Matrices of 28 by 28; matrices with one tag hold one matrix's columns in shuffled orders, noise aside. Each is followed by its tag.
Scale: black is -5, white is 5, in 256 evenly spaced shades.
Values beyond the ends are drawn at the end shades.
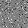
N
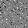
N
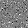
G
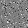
G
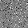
N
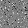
N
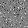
N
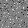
N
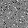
N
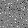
N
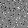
N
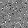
G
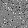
N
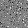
N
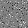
G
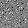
N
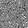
G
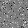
G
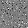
G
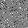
N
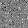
N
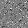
G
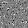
G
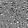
G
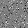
G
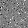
N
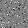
G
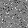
N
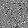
G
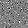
G
